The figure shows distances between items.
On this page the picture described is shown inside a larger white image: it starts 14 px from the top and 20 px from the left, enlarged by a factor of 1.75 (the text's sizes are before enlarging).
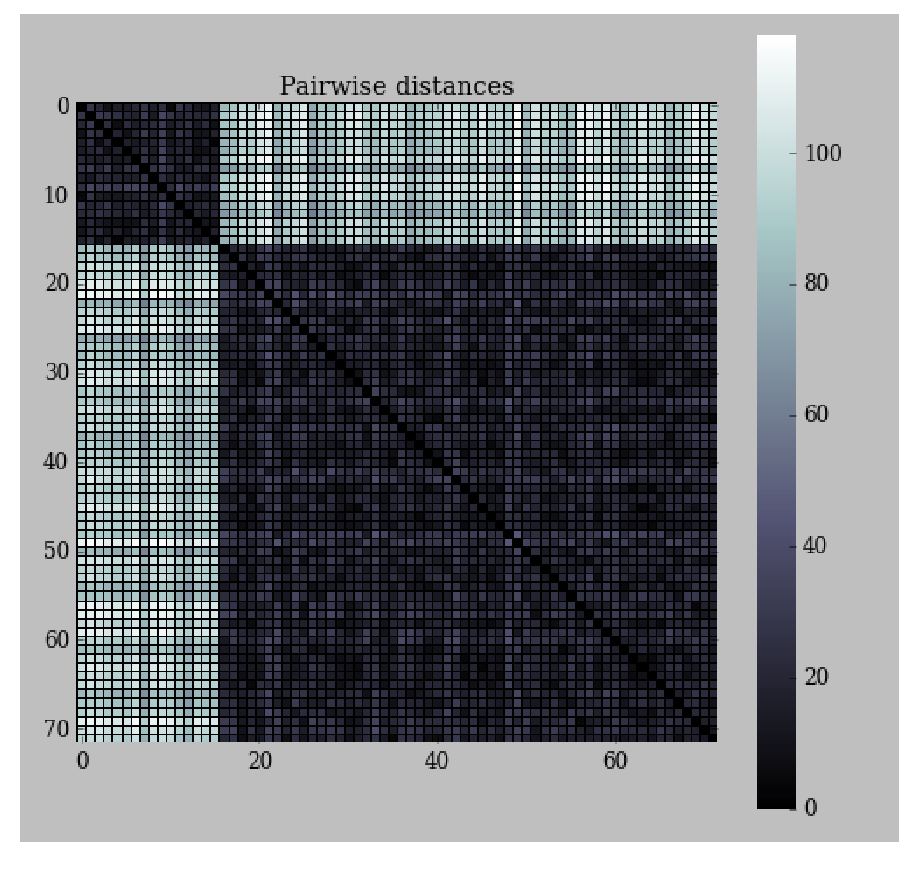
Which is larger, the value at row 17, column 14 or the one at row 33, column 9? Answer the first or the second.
the second
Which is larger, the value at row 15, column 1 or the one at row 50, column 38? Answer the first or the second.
the first
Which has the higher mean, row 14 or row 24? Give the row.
14
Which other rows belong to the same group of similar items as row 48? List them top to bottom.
16, 17, 18, 19, 20, 21, 22, 23, 24, 25, 26, 27, 28, 29, 30, 31, 32, 33, 34, 35, 36, 37, 38, 39, 40, 41, 42, 43, 44, 45, 46, 47, 49, 50, 51, 52, 53, 54, 55, 56, 57, 58, 59, 60, 61, 62, 63, 64, 65, 66, 67, 68, 69, 70, 71
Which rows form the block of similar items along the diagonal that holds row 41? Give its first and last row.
16 to 71
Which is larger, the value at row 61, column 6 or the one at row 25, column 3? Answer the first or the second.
the second
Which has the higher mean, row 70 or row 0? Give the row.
0
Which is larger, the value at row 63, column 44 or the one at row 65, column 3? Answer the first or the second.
the second
